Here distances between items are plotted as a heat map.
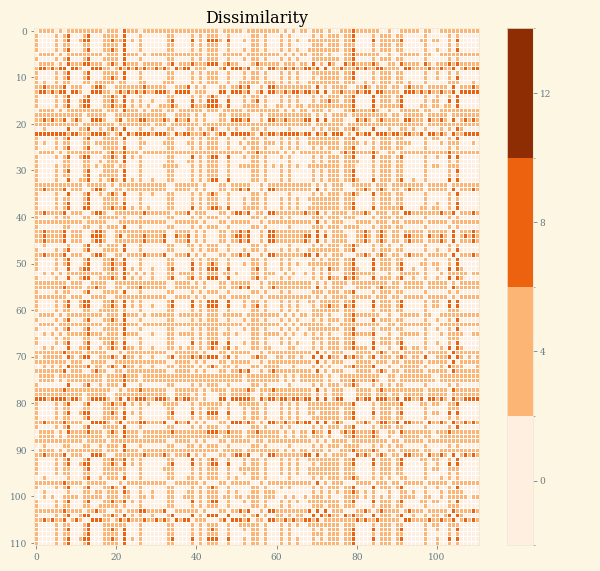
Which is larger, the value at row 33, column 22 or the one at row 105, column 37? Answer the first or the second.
the second
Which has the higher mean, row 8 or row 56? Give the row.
8
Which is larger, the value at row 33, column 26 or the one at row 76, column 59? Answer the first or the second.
the first
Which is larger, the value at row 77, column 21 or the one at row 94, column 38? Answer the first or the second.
the first
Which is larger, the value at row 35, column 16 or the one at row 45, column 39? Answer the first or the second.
the first
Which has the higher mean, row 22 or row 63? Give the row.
22
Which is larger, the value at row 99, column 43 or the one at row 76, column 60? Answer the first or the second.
the first
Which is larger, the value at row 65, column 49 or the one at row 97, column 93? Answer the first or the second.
the second
